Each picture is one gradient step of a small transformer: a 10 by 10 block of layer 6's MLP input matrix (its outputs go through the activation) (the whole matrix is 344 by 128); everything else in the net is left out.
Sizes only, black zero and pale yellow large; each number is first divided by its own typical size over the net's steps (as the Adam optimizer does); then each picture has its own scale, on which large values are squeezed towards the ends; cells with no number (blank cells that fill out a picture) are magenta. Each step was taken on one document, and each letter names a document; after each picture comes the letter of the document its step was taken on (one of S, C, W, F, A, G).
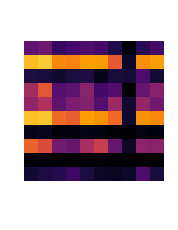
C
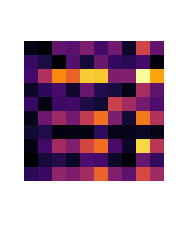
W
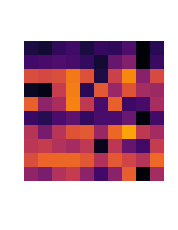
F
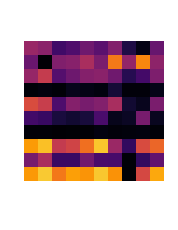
C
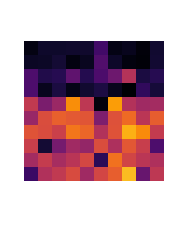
F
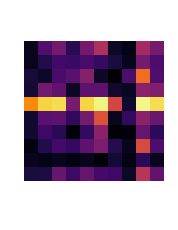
W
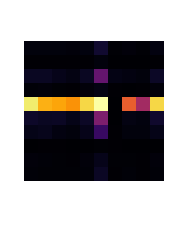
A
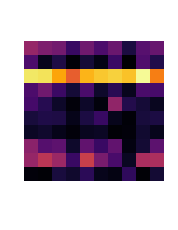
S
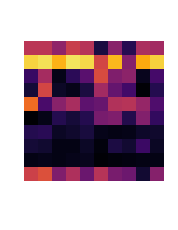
C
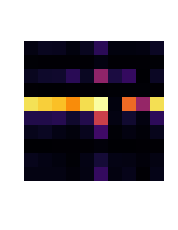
A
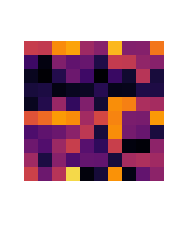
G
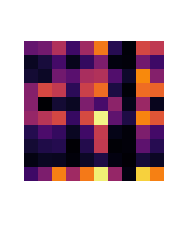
W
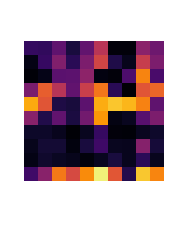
W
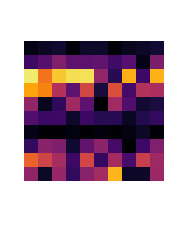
S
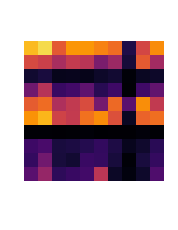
C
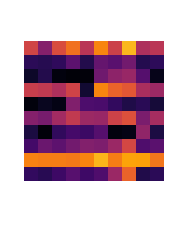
F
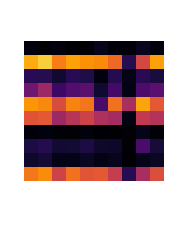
C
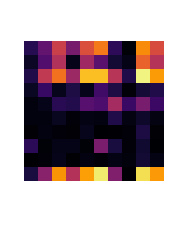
W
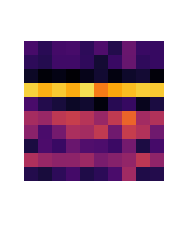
F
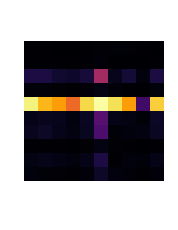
A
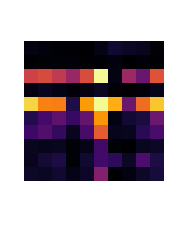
A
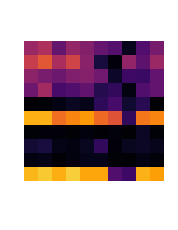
C
